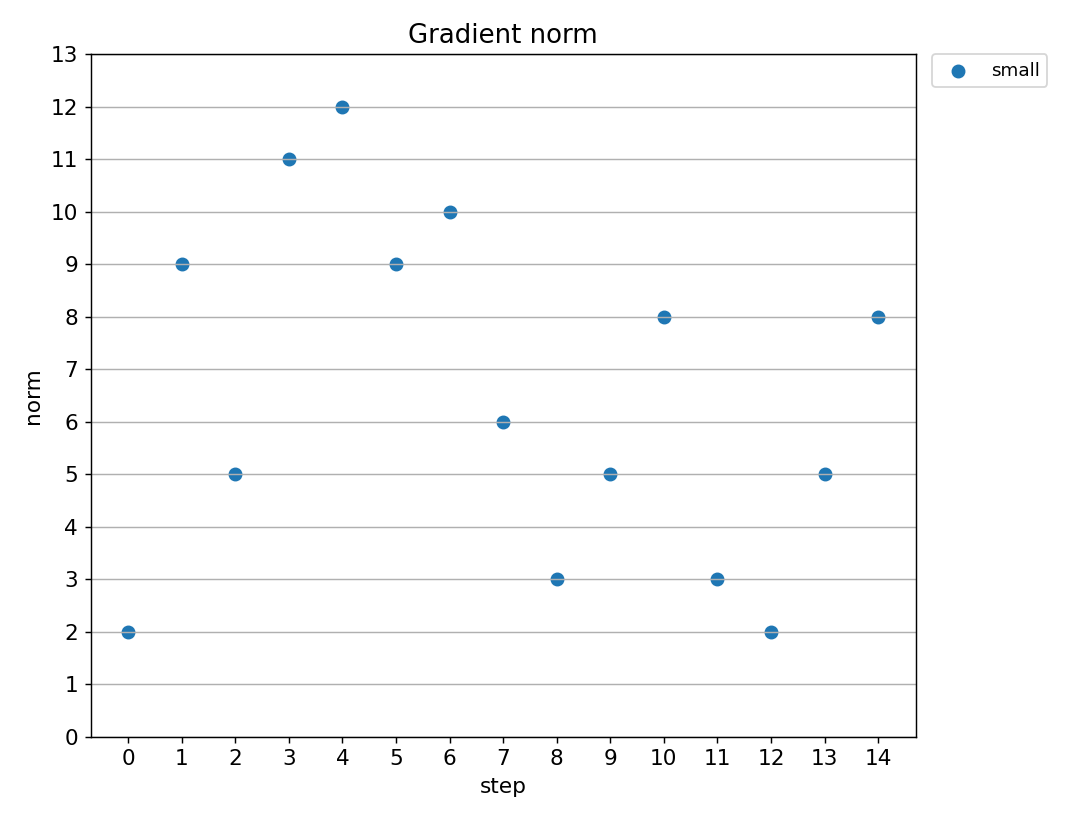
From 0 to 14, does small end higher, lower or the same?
higher
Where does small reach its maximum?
4
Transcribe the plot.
Title: Gradient norm
x-axis: step, ticks 0 1 2 3 4 5 6 7 8 9 10 11 12 13 14
y-axis: norm, ticks 0 1 2 3 4 5 6 7 8 9 10 11 12 13
Legend: small
Values:
small: 2 9 5 11 12 9 10 6 3 5 8 3 2 5 8
